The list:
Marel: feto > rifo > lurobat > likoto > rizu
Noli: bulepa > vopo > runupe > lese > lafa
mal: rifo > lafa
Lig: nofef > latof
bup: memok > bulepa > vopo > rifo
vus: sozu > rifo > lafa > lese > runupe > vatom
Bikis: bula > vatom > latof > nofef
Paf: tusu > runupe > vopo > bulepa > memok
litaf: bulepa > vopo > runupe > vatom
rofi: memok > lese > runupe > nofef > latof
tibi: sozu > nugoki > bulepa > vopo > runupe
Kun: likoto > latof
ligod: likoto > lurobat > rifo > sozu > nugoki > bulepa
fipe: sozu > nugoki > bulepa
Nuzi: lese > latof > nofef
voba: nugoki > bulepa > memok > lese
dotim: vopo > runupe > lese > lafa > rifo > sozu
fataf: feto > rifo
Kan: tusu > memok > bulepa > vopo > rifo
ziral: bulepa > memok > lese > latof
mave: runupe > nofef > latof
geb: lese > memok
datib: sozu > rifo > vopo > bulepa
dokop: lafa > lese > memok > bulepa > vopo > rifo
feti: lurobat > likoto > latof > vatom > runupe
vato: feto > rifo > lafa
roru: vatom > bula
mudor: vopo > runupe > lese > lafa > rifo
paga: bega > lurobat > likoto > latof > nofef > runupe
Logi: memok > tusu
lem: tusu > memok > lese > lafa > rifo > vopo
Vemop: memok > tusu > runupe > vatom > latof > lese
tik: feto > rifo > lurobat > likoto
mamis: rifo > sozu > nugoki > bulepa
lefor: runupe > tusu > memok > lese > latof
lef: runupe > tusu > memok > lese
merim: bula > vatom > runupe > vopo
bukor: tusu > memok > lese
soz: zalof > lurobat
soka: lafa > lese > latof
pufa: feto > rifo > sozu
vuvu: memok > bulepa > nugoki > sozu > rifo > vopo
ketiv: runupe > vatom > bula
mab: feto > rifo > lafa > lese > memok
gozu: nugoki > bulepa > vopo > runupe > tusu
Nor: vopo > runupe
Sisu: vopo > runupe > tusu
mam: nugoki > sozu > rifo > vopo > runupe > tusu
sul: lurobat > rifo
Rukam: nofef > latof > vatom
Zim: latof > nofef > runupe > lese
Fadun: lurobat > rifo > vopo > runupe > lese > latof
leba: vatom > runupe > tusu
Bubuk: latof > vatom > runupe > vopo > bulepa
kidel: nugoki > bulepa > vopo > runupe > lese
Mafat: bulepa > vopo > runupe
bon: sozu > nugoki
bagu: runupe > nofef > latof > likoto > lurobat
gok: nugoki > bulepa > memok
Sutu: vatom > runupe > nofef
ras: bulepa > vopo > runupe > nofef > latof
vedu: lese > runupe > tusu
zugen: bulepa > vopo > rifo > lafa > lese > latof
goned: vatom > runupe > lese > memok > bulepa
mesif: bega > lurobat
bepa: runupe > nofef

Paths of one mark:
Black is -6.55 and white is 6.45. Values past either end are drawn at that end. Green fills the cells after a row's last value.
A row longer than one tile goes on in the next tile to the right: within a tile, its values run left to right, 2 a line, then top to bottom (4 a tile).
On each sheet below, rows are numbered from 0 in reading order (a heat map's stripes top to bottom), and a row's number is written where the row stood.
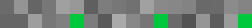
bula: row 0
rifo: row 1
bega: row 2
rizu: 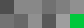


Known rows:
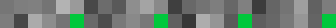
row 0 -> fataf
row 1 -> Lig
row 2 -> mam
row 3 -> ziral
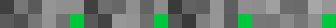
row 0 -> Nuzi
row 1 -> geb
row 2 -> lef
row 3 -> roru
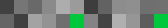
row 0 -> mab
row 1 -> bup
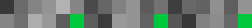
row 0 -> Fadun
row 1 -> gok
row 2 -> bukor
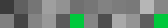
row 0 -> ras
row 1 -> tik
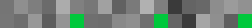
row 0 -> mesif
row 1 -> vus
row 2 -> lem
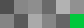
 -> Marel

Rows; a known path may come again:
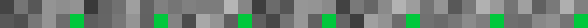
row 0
Nuzi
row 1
ziral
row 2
tik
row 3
Zim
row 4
mab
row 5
Bikis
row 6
vus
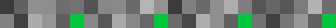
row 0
bup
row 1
Marel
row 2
dotim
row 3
paga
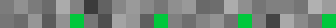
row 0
mesif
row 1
dokop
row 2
ketiv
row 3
fataf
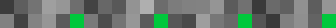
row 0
ras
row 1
bagu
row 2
fipe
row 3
bukor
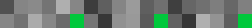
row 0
sul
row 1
Paf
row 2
mam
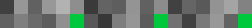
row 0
soka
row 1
lef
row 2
mave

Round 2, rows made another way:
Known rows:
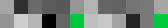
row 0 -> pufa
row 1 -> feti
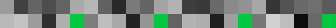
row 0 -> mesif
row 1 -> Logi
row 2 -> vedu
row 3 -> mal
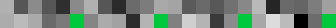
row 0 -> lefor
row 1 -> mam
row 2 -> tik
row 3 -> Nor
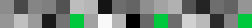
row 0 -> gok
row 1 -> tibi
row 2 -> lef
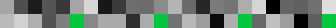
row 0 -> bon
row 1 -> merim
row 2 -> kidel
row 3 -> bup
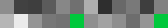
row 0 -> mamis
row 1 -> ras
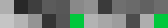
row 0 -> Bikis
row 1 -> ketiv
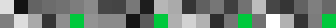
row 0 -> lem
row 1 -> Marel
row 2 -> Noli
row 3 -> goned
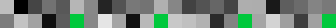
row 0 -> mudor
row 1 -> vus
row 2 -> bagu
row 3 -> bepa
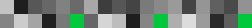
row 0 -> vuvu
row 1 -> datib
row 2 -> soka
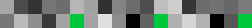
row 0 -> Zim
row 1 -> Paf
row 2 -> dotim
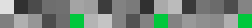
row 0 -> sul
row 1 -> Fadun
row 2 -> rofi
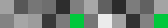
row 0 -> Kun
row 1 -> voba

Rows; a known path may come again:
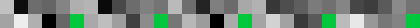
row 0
Mafat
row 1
Sutu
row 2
kidel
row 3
Nuzi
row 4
mamis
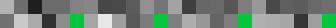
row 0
bukor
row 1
fipe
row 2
Lig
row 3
roru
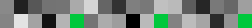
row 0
vus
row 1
gozu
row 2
Logi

